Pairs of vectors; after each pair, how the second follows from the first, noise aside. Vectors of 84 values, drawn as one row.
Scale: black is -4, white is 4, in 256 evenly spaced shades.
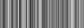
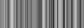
reversed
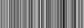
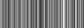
sign-scrambled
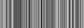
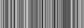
reversed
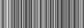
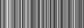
sign-scrambled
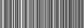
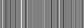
partly zeroed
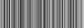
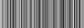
reversed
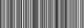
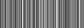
sign-scrambled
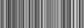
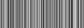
sign-scrambled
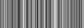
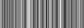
reversed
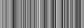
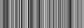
reversed
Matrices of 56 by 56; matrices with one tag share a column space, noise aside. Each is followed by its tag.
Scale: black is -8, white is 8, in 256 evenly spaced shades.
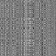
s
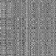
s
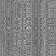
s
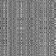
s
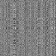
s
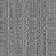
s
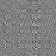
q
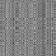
s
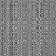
s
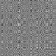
q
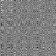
q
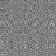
q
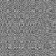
q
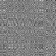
q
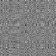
q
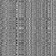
s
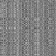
s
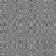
q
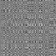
q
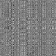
s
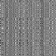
s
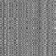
s
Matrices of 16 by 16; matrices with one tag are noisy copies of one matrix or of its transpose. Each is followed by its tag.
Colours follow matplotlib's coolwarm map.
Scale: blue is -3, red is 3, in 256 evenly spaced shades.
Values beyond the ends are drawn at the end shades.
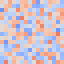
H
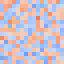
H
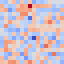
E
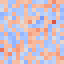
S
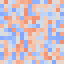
S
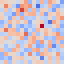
H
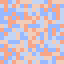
S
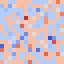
S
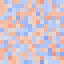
H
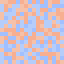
H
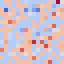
E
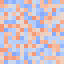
S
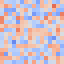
S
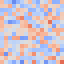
S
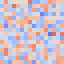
S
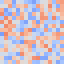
E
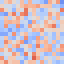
E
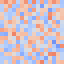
H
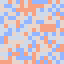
E
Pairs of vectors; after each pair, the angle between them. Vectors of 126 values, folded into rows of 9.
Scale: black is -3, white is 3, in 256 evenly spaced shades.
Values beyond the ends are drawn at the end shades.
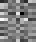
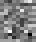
orthogonal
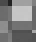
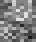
partly aligned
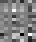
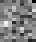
partly aligned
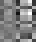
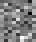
partly opposed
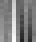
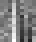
nearly parallel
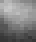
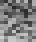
partly opposed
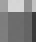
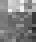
nearly parallel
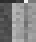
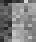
nearly parallel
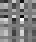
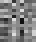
nearly opposite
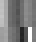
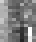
nearly parallel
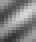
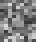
orthogonal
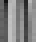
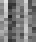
nearly opposite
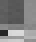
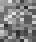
partly opposed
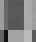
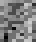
partly aligned
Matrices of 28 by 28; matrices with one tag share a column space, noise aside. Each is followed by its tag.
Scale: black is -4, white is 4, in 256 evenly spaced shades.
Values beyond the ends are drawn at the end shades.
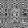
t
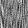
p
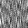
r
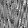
r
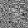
t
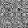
t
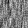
p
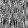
r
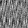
r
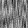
p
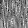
p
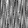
p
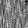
p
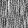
p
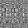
t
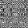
t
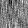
p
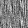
p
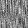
p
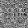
t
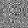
t
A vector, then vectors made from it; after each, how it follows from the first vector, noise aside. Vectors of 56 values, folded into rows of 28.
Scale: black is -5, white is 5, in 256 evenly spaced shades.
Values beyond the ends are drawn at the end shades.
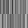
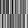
scaled up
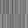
shrunk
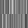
sign-scrambled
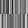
scaled up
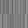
shrunk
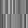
sign-scrambled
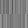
shrunk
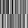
scaled up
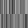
sign-scrambled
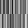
scaled up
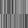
sign-scrambled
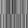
sign-scrambled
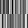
scaled up
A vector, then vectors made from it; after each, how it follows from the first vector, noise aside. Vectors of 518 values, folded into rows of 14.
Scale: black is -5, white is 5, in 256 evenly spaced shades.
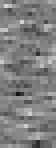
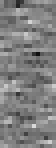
reversed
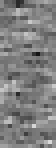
reversed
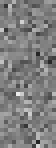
sign-scrambled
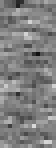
reversed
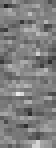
negated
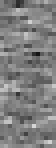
reversed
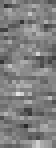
negated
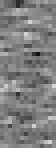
reversed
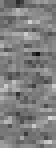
reversed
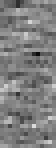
reversed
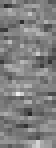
negated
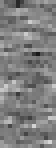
reversed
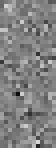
sign-scrambled
